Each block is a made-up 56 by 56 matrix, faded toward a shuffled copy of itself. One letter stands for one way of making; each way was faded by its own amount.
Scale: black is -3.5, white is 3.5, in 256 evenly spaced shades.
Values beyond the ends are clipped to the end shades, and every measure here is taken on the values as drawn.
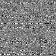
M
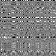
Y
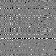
Y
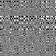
Y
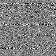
M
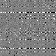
Y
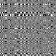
Y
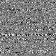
M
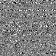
M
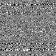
M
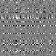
Y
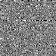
M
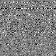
M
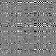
Y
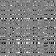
Y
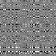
Y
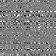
Y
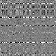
Y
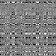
Y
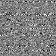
M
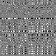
Y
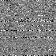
M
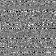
M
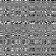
Y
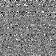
M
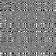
Y
